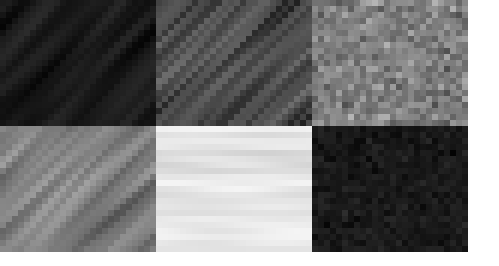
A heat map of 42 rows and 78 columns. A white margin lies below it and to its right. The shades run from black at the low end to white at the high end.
The table splits into 2 rows of 3 panels. Panel 1,1: very low, slanting up to the right, faint in contrast. Panel 1,2: low, slanting up to the right. Panel 1,3: middling, fine-grained. Panel 2,1: middling, slanting up to the right. Panel 2,2: very high, streaked across, faint in contrast. Panel 2,3: very low, fine-grained, faint in contrast.
